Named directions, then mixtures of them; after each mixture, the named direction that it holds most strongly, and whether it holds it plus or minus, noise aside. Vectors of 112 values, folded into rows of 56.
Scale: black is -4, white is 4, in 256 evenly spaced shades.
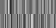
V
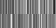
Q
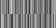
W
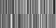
Q, plus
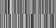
V, minus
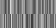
V, minus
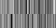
Q, minus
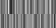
W, minus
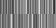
Q, plus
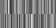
V, plus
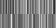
Q, plus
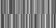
W, minus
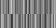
W, plus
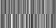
W, minus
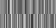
V, minus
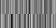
W, plus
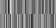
V, minus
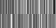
Q, plus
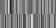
V, plus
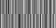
W, plus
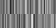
V, plus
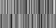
Q, minus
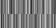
W, minus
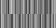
W, plus
